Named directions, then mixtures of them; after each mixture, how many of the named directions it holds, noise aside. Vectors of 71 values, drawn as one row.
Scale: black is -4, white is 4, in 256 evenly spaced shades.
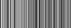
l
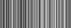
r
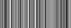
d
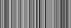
two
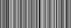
three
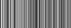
one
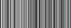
one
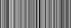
three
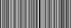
three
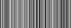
two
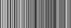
three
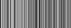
one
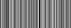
three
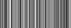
one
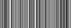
one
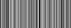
three
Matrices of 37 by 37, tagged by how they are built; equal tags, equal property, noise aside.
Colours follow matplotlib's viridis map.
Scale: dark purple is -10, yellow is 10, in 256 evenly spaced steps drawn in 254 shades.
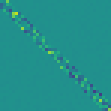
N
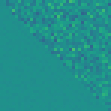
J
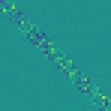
N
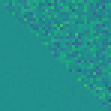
J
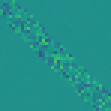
N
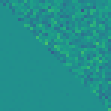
J
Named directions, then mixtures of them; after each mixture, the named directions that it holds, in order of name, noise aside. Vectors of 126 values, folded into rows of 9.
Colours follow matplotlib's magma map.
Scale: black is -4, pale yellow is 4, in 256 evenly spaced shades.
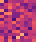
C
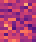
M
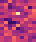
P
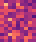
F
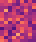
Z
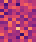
C, F, P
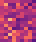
F, M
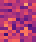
M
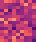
C, M, Z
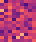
C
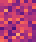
Z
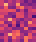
F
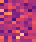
C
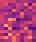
F, M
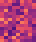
Z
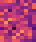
M, Z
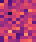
C, Z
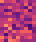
C, M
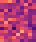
M, Z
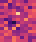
P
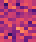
F, P, Z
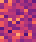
C, F, Z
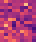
M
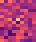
C, Z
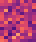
Z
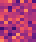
Z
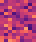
C, M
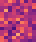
Z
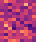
M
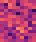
F, P, Z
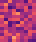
F, P, Z
